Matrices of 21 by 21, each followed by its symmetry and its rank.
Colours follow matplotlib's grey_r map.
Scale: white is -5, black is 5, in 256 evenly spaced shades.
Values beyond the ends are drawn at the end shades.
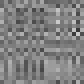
neither, rank two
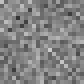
symmetric, full rank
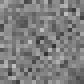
symmetric, full rank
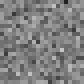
neither, full rank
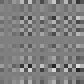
neither, rank one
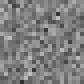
neither, full rank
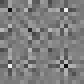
symmetric, rank three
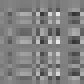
neither, rank one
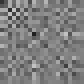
symmetric, rank three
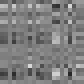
neither, rank two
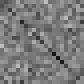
symmetric, full rank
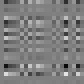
neither, rank one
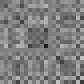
symmetric, rank three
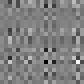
neither, rank two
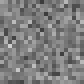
neither, full rank
